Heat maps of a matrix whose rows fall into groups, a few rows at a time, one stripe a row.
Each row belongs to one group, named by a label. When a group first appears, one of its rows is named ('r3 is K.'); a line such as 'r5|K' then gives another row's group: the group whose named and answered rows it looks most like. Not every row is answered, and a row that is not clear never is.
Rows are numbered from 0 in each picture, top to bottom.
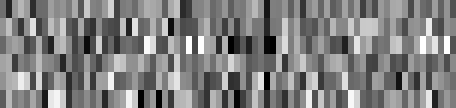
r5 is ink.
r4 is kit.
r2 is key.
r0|kit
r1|ink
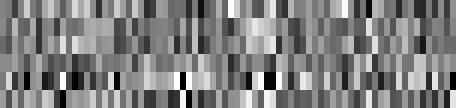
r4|key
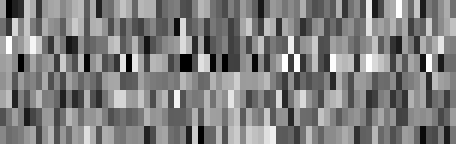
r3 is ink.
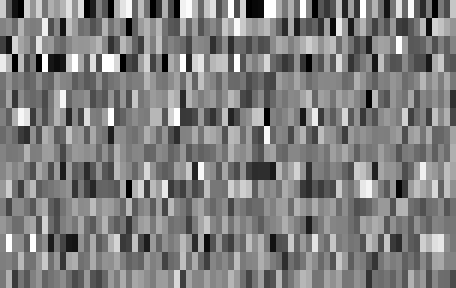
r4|key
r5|key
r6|kit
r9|key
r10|ink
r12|ink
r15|key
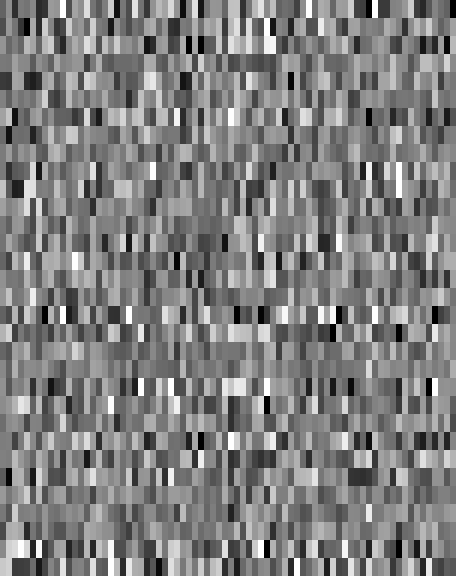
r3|key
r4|kit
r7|kit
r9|kit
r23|key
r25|key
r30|kit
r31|ink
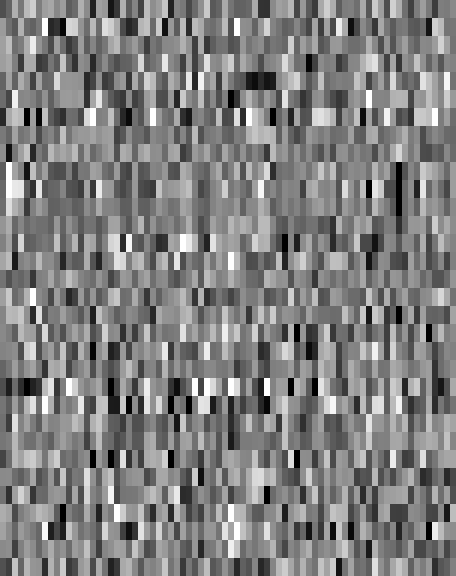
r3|ink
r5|key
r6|kit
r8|kit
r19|ink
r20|ink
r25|ink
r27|kit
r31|ink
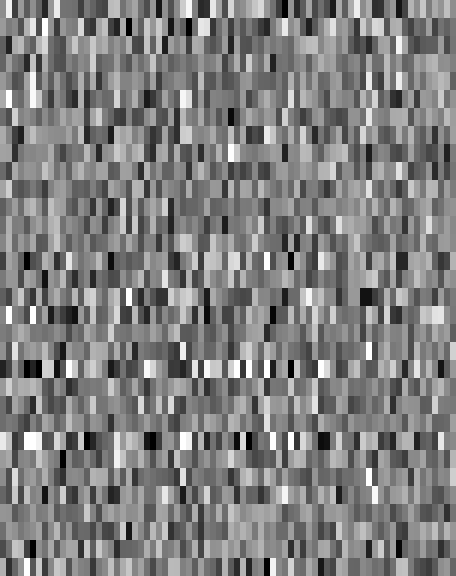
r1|ink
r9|ink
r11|ink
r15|ink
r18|kit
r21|kit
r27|ink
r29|ink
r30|kit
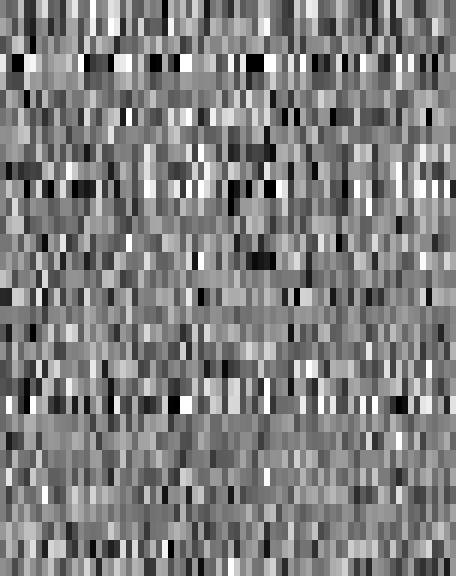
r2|kit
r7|kit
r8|key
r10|key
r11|key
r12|kit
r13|ink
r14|key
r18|kit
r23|ink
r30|ink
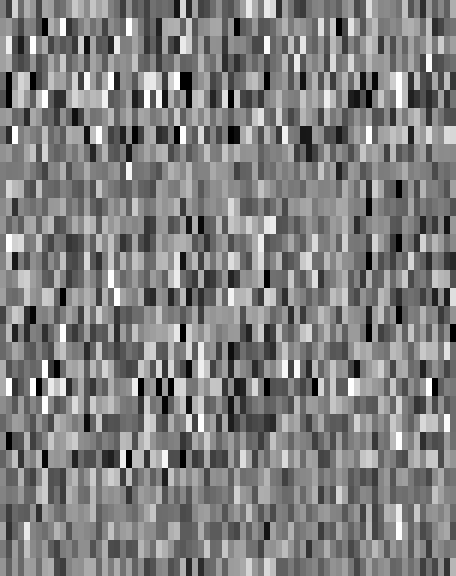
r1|ink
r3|ink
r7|key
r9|ink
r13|kit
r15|kit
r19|key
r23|key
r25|ink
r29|kit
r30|ink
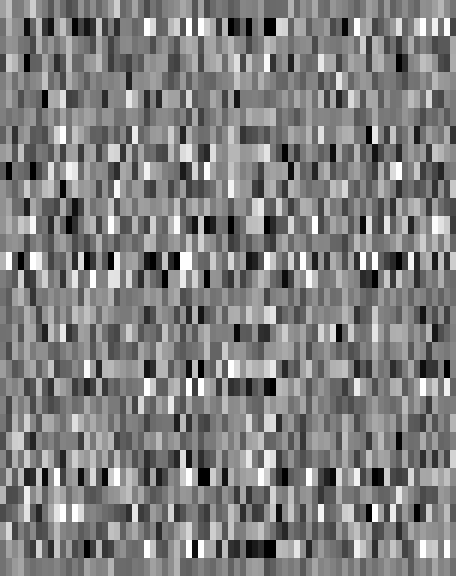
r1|key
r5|ink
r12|kit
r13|key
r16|kit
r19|ink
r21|key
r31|kit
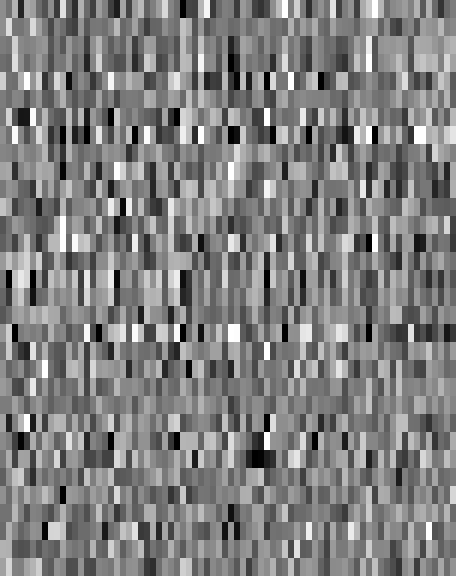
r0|ink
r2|key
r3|key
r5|key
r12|key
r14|kit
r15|kit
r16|kit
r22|key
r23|kit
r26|kit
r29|ink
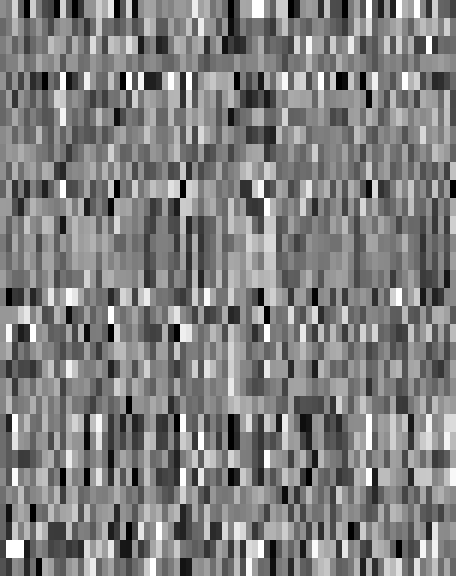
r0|key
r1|key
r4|ink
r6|key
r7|key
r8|kit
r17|kit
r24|key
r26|key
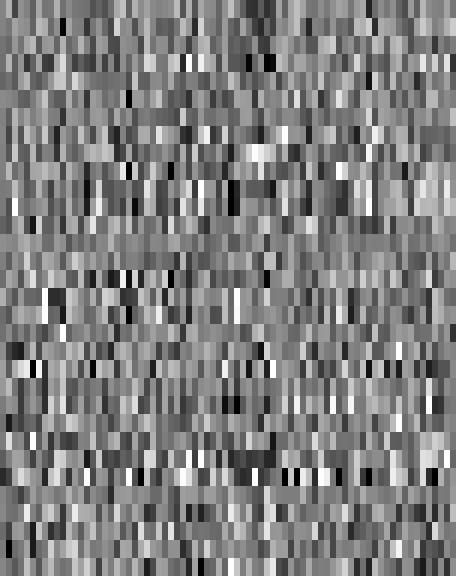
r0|key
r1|key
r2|ink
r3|key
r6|key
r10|key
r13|kit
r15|ink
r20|kit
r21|ink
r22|ink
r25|key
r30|kit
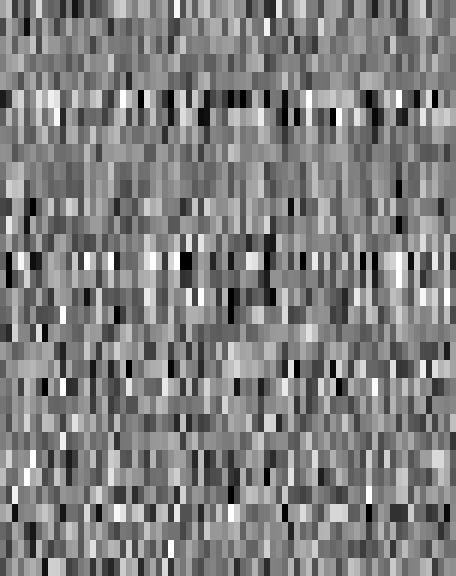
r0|key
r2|ink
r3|kit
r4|ink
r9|kit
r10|kit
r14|kit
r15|kit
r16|key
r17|key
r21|ink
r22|ink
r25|kit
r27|key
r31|ink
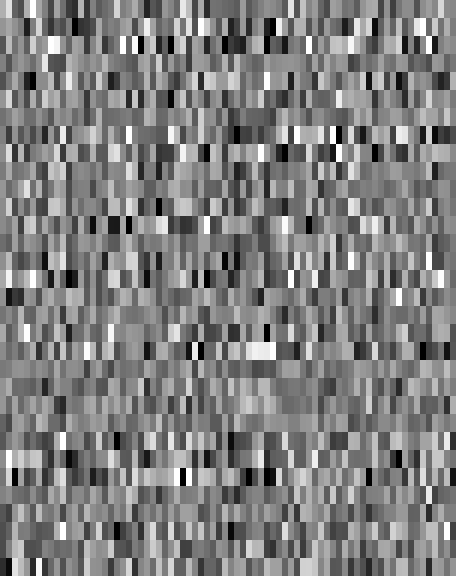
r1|key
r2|ink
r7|ink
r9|ink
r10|kit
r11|ink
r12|ink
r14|ink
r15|kit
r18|kit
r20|key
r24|key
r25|kit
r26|key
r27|ink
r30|kit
